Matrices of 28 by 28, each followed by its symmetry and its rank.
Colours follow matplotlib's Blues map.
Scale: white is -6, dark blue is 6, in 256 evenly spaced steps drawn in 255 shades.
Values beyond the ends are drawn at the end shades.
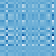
neither, rank one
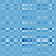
neither, rank one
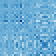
symmetric, rank three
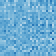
neither, rank five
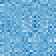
neither, rank five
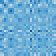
symmetric, rank three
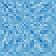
symmetric, rank three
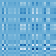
neither, rank one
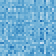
neither, rank five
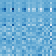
neither, rank two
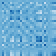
symmetric, rank three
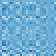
neither, rank two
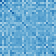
symmetric, rank five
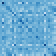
symmetric, rank five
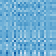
neither, rank two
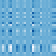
neither, rank one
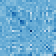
symmetric, rank five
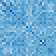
symmetric, rank five
